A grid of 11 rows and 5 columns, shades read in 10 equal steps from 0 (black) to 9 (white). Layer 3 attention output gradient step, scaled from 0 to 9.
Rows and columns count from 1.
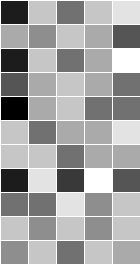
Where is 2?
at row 8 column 3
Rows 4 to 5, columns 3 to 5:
7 6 4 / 7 4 4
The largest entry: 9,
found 2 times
